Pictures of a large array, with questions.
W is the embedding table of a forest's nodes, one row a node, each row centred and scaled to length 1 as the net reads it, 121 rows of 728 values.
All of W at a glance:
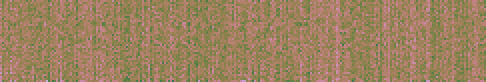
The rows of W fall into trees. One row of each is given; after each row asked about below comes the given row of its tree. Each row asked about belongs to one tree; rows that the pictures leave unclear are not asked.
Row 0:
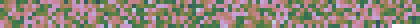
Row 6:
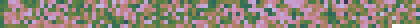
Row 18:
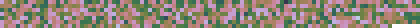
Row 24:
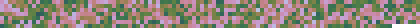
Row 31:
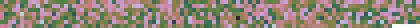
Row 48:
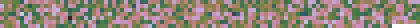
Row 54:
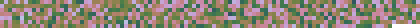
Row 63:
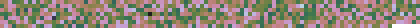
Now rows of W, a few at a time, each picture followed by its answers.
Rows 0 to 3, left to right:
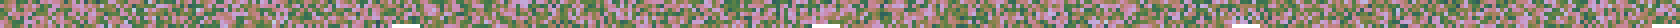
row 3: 6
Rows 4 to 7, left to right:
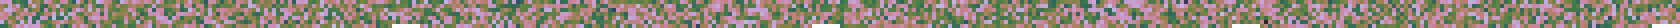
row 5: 48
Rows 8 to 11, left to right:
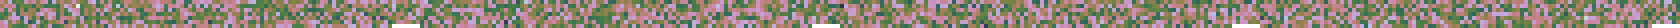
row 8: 63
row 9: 48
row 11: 0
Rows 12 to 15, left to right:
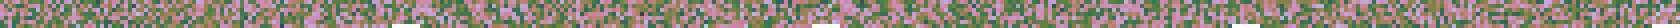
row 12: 54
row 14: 24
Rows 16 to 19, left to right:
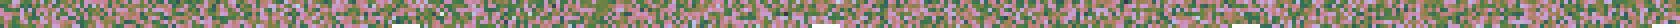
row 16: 6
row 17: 48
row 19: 24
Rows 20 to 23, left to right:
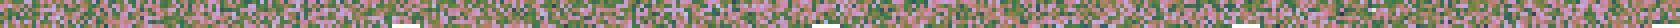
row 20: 48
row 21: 6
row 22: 24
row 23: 6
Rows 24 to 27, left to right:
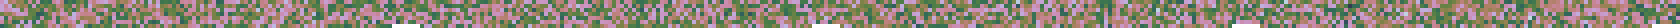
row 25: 18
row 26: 63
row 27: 48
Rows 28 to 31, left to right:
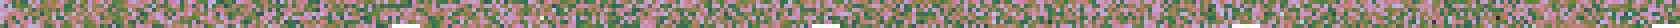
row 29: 0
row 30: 54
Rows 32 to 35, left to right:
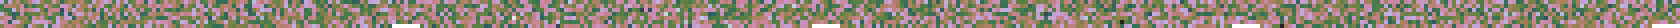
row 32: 18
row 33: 63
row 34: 48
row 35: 63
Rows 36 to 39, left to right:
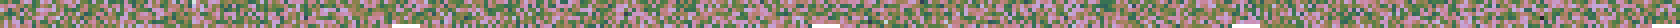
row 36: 48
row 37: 48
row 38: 63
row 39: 6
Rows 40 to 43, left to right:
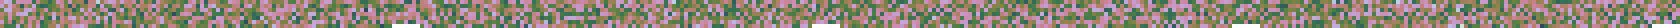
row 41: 63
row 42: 6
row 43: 31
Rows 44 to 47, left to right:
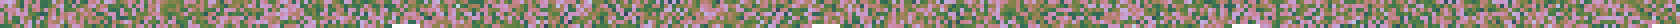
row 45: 31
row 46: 24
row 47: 0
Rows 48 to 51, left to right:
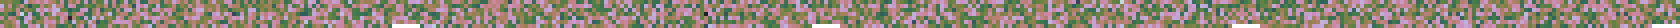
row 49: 18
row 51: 6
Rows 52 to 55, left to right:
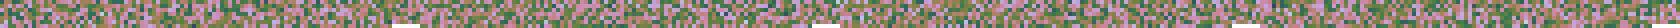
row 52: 48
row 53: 54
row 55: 24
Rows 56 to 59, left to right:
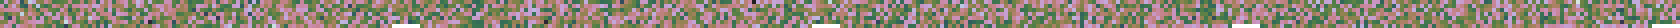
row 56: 31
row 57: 31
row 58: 54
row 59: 54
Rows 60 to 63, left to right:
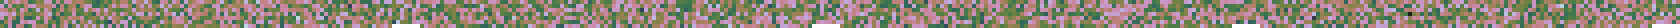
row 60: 54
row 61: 63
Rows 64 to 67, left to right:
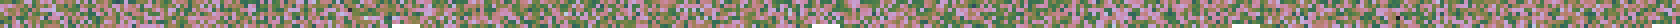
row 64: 48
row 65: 24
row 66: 6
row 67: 6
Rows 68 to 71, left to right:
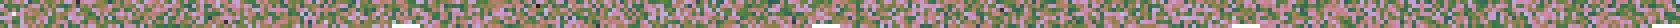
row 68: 54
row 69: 18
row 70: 0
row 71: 18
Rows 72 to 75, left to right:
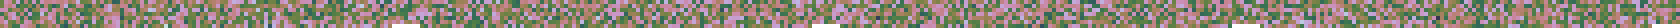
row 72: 63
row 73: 54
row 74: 54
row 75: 18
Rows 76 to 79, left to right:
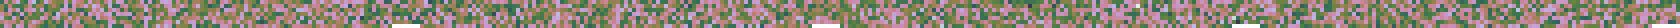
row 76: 31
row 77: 48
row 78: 6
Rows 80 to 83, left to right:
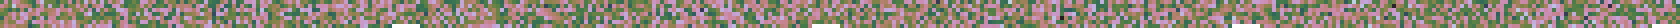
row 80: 6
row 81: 6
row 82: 48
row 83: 18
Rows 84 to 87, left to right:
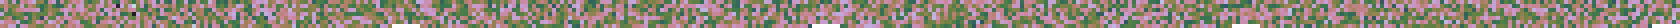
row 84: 18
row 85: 24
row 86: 24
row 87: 54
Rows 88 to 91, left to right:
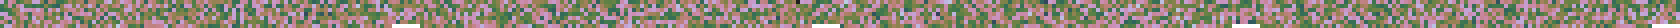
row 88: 18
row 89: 6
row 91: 24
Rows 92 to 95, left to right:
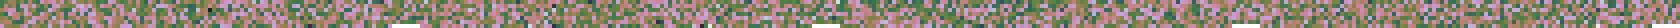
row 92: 0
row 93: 0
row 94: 6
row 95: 54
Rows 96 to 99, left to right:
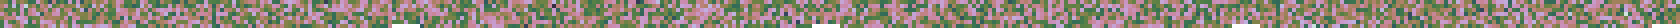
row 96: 6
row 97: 24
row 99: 0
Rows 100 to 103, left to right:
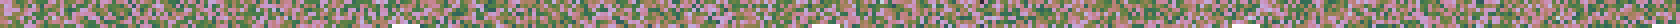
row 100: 24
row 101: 24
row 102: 63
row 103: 24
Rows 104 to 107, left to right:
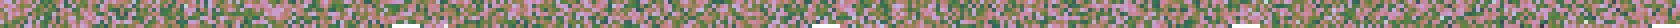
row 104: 24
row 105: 31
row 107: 54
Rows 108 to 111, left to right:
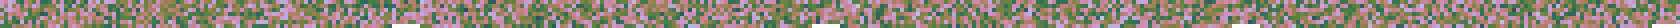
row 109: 24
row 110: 24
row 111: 63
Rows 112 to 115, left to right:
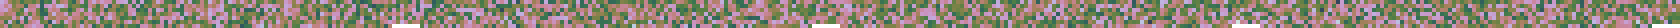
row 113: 48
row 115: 18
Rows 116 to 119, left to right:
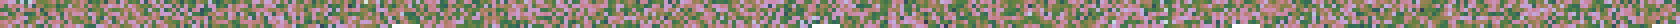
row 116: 18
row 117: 31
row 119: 24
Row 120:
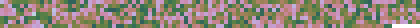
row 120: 24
